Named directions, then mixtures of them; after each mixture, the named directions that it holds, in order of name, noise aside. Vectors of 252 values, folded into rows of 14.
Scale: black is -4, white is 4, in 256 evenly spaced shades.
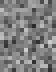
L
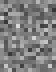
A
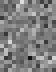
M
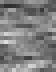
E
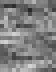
E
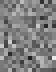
A, L, M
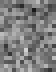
A, E, L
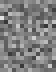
A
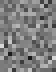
A, L, M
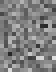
A, M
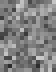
E, L, M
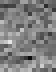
E, M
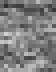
A, E
